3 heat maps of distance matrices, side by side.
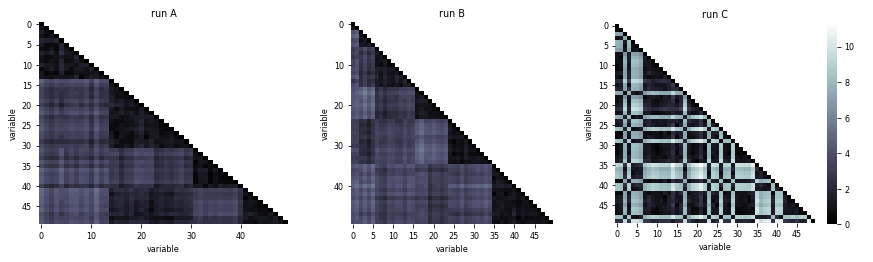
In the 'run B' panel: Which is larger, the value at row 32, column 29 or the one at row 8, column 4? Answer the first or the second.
the second
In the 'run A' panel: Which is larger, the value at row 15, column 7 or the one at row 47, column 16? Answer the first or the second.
the first
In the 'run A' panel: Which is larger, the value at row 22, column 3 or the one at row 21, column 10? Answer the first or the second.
the first
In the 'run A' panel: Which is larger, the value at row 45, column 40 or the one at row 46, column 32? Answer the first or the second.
the second
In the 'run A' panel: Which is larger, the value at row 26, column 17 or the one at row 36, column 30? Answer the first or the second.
the second
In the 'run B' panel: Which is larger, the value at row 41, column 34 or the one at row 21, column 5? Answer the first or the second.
the second
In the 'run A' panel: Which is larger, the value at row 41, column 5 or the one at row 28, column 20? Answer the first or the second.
the first
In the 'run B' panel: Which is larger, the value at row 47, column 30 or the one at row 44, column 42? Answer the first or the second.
the first
